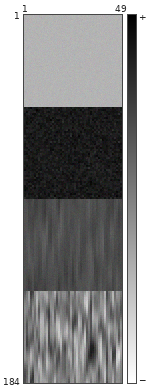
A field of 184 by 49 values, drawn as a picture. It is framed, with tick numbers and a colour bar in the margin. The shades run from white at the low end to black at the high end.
It is made of 4 by 1 panels. Panel 1,1: low, flat. Panel 2,1: very high, fine-grained, faint in contrast. Panel 3,1: high, streaked downward, faint in contrast. Panel 4,1: middling, streaked downward, strong in contrast.
